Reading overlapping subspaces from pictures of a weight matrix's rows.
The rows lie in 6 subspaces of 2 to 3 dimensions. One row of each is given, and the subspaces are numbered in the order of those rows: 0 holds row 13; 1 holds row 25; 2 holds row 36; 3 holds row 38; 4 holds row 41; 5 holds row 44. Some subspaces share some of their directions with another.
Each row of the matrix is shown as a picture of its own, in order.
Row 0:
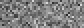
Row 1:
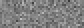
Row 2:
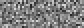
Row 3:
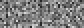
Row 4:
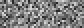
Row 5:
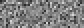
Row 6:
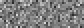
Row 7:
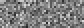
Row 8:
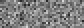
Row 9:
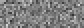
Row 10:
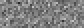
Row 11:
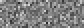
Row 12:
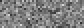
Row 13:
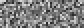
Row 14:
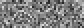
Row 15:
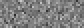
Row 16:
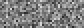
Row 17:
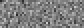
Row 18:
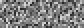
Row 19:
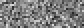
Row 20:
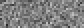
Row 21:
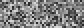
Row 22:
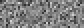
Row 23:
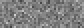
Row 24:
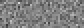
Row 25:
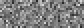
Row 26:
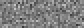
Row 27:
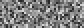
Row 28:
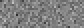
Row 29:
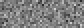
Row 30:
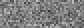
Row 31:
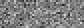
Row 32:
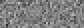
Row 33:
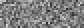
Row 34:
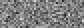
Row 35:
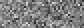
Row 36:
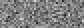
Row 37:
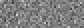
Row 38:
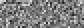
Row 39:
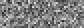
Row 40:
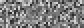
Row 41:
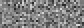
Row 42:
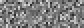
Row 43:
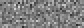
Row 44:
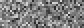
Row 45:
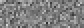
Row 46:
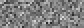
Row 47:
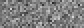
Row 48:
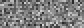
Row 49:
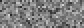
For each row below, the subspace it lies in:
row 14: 3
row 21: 0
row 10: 1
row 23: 3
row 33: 0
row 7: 2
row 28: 1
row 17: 1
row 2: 4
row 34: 2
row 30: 0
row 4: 1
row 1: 4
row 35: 5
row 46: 5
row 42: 3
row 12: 2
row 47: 5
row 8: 2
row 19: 0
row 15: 3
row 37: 1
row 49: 2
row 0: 5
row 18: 0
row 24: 4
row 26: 4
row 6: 1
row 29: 1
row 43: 4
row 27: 3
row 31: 2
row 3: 5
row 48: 0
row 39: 1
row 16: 5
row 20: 0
